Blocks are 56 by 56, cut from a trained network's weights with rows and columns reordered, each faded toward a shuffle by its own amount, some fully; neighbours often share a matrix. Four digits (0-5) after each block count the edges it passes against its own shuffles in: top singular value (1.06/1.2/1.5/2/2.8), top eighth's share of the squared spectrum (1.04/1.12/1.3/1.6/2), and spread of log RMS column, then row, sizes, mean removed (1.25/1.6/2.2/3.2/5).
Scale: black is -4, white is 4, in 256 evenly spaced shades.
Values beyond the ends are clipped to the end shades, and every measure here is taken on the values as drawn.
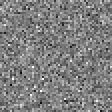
0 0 0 0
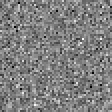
3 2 0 0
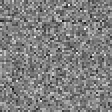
3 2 0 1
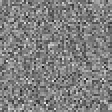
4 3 0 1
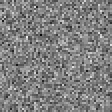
2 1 0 0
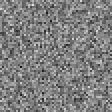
2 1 0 0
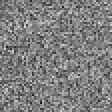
2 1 0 0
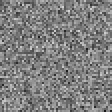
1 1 0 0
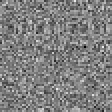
4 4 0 1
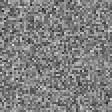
0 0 0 0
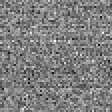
2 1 0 0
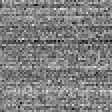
4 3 0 2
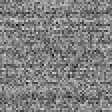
3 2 0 1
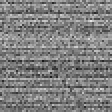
4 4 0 3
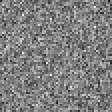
0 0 0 0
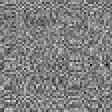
4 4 0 2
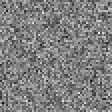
0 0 0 0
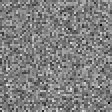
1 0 0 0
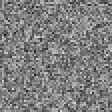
2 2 0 0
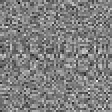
4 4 0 2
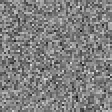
0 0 0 0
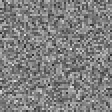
0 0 0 0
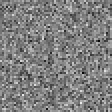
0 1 0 0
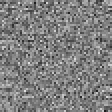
3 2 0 1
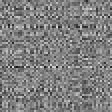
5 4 1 3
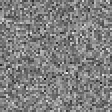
1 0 0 0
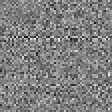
4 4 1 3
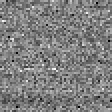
2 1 0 0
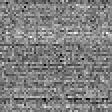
4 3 0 2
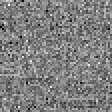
1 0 0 0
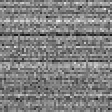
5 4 0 3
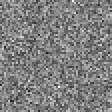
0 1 0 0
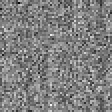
3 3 1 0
